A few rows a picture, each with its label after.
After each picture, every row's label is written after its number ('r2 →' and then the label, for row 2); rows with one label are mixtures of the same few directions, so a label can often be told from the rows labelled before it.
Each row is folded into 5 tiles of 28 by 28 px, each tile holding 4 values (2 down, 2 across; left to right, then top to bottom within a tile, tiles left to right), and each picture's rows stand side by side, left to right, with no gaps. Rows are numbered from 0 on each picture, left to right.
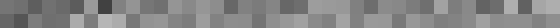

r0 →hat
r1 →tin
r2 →tin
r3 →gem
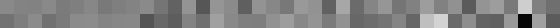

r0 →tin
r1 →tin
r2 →tin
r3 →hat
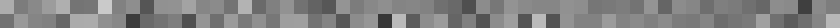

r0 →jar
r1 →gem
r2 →hat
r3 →hat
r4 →gem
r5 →jar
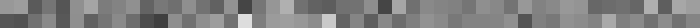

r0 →tin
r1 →hat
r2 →gem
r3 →hat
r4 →gem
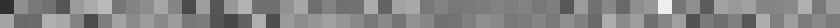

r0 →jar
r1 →tin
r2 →gem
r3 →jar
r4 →jar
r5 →gem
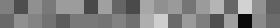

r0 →gem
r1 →hat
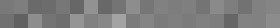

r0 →hat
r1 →jar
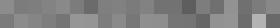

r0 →jar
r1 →hat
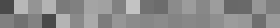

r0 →gem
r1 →tin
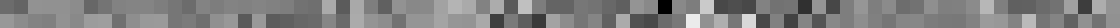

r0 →tin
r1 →hat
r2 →tin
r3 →hat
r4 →jar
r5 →gem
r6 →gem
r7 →gem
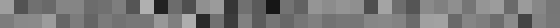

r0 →gem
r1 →gem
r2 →gem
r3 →hat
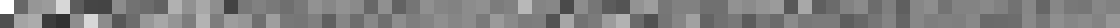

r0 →jar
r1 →tin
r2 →gem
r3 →jar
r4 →jar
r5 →gem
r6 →tin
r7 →tin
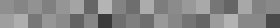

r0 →hat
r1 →jar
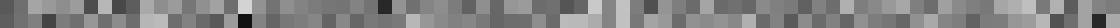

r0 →gem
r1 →hat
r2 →jar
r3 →tin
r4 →tin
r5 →gem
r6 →jar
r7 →hat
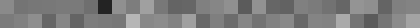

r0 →jar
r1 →gem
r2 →jar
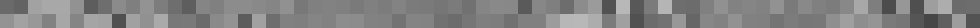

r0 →tin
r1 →hat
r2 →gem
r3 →jar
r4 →tin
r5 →hat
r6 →tin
